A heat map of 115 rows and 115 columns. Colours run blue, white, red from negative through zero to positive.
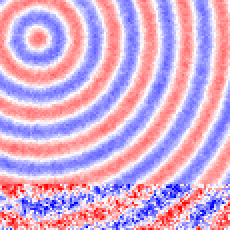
On average the colour sits 50% of the way up the scale. There is no overall slope. Concentric rings centre on the top left. A horizontal seam about 80% of the way down splits the table, and the top part is calmer. Neither half mirrors the other.
